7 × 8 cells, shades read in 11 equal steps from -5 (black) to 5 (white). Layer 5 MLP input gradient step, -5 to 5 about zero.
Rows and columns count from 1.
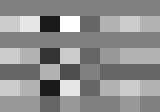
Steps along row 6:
down down up down up up down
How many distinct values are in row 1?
1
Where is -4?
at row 2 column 3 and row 6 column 3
